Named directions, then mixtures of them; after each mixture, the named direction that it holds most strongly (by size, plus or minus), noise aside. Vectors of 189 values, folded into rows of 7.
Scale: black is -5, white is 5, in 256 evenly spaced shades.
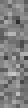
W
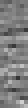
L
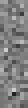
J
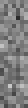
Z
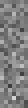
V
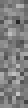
W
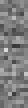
J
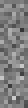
V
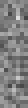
Z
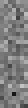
Z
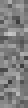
W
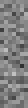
V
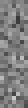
V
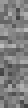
Z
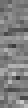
L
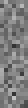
V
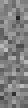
Z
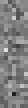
J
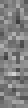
W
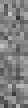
Z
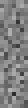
V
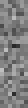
J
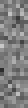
Z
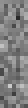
Z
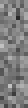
Z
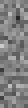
Z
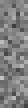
V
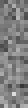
Z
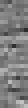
L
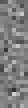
J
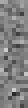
J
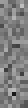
J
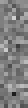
J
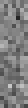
Z
